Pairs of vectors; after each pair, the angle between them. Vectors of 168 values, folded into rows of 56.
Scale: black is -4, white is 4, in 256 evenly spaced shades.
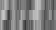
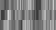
nearly opposite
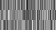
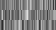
partly opposed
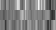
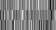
partly aligned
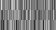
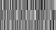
orthogonal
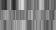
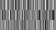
orthogonal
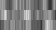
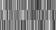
partly aligned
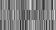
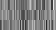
nearly parallel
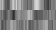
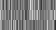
orthogonal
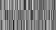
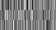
nearly opposite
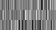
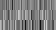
partly aligned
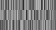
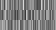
nearly opposite
